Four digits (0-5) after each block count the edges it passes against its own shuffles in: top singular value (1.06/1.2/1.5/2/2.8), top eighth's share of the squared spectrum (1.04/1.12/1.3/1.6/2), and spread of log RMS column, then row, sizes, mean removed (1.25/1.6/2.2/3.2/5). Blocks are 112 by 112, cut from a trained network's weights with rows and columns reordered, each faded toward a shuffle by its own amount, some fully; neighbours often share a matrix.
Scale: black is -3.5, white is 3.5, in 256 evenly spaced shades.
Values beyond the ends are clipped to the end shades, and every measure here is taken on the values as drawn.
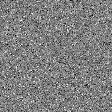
2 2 0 1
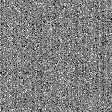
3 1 0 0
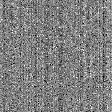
4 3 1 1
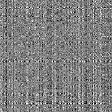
5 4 3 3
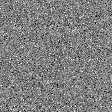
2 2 0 1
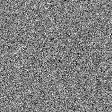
2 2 0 0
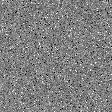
0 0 0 0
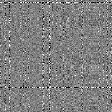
4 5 4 2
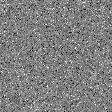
1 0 0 0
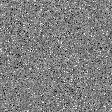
1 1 0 0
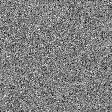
0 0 0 0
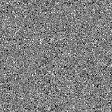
3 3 1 2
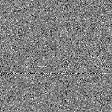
3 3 1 2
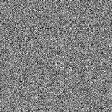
3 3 1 2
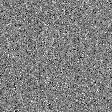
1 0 0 0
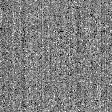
3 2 0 1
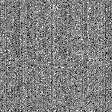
3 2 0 2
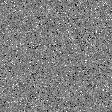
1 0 0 0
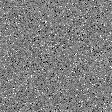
0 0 0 0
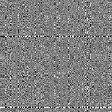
5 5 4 3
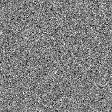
2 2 0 1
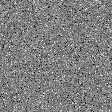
0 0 0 0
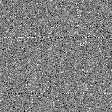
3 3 0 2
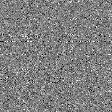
3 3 1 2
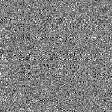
3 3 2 3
